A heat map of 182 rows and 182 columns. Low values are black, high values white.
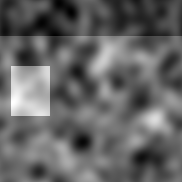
Odd patch: higher, in the middle left. Ninth with the highest average: middle left. Roughest part: middle left. Seam: horizontal, 20% of the way down, the bottom part higher. Ninth with the lowest average: top left.
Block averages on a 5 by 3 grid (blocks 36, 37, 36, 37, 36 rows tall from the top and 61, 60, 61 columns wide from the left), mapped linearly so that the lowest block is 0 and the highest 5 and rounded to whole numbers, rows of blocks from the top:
010
232
522
323
331
